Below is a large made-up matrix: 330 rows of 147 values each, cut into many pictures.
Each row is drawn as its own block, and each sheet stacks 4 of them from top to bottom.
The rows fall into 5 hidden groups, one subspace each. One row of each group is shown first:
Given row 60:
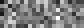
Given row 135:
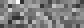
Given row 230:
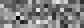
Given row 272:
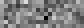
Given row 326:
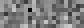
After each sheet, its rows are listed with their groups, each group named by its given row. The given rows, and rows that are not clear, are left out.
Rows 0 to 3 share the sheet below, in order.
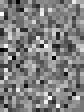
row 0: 60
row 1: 272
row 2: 135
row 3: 272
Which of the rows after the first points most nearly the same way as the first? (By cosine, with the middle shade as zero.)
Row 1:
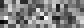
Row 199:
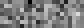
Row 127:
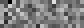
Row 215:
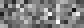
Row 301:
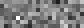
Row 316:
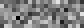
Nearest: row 316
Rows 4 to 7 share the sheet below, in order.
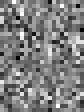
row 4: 135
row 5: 230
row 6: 135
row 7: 272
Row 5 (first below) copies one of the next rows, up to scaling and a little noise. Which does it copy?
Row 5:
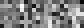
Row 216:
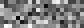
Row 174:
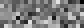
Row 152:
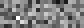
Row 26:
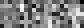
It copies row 26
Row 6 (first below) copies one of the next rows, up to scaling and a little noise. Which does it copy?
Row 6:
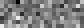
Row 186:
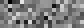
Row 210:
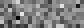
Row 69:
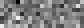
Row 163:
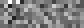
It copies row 69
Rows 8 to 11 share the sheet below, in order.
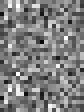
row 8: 60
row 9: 326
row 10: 230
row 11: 60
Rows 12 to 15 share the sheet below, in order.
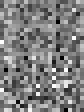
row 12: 272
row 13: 272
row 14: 326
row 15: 230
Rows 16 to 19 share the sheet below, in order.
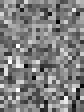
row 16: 272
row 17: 230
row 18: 60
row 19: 60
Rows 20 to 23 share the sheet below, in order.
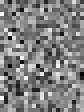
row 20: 60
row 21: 135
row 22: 272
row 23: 60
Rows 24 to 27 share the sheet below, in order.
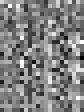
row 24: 60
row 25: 230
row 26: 230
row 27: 230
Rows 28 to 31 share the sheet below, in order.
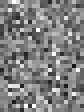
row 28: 135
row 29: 326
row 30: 272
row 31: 135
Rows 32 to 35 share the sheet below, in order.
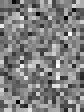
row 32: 135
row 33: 326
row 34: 272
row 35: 230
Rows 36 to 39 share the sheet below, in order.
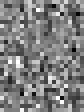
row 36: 230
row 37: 135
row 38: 60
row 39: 230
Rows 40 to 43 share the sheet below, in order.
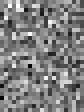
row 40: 60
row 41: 326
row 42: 326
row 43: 60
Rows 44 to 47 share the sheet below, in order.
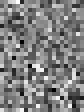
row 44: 135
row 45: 135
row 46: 326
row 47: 230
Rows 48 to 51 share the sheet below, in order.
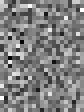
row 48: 326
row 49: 135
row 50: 135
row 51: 60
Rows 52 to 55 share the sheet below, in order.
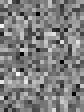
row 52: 135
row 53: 230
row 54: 135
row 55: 326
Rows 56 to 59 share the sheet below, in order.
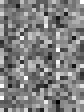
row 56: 60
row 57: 272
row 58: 272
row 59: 60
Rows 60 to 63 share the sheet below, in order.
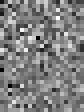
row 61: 272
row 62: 60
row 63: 135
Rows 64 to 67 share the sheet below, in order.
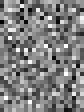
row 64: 272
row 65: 135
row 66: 326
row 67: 326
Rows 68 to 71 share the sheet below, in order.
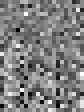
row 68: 326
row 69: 135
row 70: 272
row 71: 272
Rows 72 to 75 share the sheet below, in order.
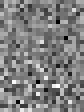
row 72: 272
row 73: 326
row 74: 326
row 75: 230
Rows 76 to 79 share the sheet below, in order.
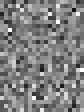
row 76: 272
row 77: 135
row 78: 326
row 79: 326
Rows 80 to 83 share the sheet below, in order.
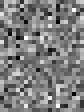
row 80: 272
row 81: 60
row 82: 135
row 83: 272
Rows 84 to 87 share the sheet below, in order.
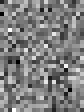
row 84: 60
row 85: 135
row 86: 60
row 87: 326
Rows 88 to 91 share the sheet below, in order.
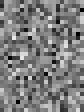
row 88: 272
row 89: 326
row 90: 135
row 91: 230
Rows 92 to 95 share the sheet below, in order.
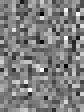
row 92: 326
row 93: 326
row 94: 326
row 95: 326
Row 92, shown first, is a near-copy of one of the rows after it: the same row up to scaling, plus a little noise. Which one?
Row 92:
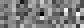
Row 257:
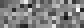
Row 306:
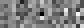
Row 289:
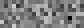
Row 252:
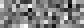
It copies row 306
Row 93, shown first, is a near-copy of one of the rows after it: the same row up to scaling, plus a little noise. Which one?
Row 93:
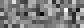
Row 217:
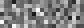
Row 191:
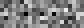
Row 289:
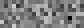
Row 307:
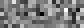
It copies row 307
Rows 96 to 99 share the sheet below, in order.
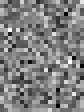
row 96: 60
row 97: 135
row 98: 326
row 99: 272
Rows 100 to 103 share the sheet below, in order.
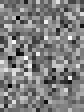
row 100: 230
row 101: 60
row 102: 326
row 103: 135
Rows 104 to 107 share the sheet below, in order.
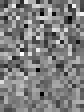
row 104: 326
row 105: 230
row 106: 135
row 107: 60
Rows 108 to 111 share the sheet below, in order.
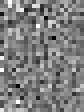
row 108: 60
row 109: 60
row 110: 60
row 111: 135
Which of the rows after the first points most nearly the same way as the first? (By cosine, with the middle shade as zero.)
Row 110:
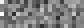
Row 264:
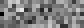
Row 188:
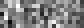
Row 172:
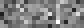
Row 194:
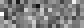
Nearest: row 194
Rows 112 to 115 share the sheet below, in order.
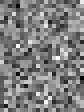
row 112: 60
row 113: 230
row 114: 230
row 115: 272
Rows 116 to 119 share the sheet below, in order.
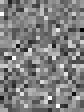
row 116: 60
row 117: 230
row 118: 135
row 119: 272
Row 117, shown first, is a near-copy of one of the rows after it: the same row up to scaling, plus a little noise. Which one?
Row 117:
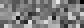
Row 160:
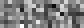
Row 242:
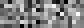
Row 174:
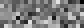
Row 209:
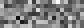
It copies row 174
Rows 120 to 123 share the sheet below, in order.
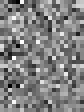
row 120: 135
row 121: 135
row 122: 135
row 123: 135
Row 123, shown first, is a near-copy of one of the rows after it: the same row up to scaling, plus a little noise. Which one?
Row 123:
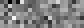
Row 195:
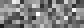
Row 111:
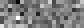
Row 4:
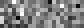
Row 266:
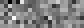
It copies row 266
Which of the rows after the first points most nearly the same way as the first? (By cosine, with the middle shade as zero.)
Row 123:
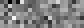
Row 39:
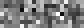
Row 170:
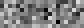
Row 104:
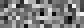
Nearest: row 39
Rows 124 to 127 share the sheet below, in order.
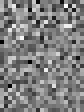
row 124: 326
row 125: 60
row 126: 326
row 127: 135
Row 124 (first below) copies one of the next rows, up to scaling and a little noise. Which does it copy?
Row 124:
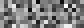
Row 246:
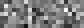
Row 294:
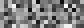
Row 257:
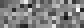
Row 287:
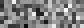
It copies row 294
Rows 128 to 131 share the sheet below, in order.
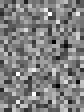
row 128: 272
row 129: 326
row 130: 230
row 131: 230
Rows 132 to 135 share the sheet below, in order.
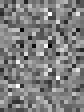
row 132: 272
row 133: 135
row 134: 272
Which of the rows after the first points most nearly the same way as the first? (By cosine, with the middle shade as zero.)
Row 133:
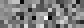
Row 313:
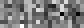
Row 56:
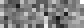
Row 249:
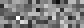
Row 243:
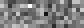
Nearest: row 249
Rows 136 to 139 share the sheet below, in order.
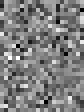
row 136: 272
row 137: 230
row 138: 135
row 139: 272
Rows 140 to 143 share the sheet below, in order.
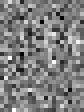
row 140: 135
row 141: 230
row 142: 135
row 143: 326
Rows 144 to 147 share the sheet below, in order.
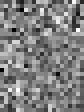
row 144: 60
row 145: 135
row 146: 60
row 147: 60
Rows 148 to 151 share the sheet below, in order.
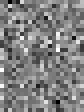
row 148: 135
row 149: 272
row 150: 60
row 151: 60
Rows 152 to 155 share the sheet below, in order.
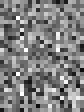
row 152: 230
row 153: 272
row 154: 230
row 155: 230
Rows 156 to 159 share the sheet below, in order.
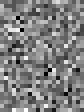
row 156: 230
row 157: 135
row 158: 272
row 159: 326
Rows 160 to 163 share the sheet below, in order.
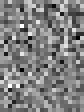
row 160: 230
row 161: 326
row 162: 135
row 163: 135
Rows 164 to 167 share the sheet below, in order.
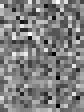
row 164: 230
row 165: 326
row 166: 272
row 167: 272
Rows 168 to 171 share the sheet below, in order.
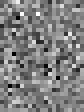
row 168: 135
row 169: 326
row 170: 272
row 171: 135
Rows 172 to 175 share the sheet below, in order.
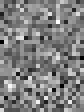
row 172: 272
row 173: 60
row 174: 230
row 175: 326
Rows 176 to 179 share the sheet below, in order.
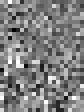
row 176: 135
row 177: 135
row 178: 60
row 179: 60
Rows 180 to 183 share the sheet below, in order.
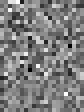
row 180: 135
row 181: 326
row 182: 272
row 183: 326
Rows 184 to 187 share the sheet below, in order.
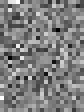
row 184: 135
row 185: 230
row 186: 135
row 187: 60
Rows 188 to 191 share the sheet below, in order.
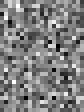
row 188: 60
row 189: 272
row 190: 326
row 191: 326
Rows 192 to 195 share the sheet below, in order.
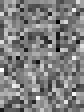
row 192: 272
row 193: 272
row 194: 60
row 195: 135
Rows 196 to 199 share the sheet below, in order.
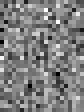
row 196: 272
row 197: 60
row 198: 60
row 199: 230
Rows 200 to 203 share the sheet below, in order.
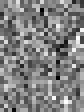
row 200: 60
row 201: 60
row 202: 272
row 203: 326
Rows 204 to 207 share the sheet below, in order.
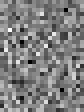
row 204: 326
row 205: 135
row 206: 326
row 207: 135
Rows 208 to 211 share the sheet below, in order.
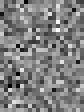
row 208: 272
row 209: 230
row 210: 135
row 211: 135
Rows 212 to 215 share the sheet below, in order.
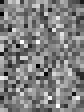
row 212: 60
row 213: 135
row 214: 272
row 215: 272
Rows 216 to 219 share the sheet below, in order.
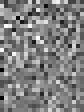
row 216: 230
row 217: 326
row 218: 60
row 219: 60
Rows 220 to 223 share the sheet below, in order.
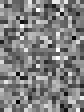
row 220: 230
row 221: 272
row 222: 230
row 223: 230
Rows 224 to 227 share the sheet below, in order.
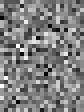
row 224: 272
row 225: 230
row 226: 272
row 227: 60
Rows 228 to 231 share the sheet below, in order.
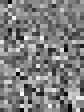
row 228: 135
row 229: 60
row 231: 230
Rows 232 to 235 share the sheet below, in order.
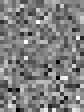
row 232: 272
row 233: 326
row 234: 272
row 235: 60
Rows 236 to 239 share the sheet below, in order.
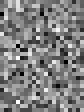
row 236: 60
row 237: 230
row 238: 135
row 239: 230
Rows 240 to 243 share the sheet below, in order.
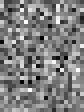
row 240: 272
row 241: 60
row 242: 230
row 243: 326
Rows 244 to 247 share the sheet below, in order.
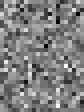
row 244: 272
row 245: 272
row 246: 326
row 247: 272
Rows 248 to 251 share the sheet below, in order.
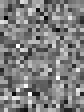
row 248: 272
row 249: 230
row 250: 272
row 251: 326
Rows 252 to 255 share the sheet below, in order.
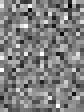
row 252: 326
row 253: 135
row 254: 60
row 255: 272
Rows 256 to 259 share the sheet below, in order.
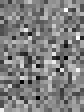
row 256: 326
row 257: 326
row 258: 230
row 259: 135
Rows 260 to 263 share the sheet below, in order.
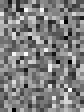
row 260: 60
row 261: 326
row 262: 326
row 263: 326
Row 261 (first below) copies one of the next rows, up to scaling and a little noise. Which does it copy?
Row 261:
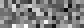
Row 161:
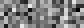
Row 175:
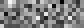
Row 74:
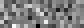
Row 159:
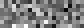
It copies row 159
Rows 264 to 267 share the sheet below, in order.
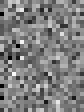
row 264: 60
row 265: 135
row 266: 135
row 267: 60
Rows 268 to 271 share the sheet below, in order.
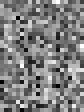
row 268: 230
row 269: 272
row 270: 230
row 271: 230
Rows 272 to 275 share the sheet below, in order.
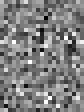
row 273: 326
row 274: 326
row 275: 272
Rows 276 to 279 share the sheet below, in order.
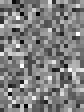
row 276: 135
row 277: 135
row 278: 230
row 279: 135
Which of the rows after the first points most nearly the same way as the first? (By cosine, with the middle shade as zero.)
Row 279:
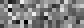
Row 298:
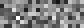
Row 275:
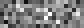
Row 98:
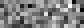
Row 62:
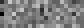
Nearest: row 98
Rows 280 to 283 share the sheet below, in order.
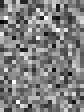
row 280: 272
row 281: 230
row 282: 326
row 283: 230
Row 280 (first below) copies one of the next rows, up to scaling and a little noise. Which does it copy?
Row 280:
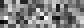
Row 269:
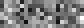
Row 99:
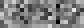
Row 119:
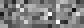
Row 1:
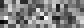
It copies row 1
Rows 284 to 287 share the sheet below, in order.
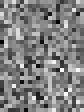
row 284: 272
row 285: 60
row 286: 230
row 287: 326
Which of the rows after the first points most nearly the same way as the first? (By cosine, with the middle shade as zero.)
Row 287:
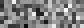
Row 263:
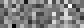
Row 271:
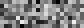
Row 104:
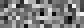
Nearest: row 263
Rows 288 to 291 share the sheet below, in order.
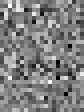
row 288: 60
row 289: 326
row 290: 272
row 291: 326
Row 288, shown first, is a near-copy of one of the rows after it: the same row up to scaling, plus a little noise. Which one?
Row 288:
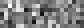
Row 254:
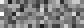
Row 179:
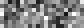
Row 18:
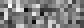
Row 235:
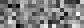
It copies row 18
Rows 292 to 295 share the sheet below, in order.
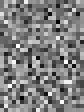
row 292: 272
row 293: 230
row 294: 326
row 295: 135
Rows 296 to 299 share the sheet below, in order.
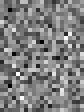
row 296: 272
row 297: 326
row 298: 230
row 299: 135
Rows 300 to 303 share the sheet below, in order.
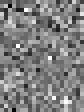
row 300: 60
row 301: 230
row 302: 135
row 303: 326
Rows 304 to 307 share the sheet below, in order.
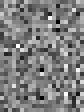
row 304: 272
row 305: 230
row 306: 326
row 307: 326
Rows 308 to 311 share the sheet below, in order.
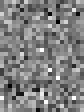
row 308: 272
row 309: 230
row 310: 272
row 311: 60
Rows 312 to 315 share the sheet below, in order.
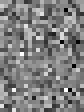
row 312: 326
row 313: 230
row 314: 272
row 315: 326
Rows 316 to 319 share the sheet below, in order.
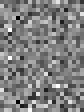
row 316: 230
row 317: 135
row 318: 135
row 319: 230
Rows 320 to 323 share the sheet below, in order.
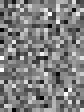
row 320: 272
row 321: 60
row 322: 60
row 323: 326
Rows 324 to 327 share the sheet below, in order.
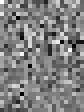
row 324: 60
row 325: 230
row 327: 135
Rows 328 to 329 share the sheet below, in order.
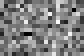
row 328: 272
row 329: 326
